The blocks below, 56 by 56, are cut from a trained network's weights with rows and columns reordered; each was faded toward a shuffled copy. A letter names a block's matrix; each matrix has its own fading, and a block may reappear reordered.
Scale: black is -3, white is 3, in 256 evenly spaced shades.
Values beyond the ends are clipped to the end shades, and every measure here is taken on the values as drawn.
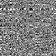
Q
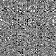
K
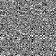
Q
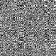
Q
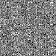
K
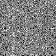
K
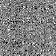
K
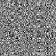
Q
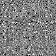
K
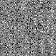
K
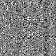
K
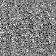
K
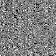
K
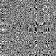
Q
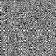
Q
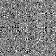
K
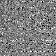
K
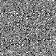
K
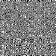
K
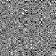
Q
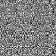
Q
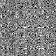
K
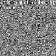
Q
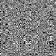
Q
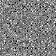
K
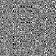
Q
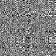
Q
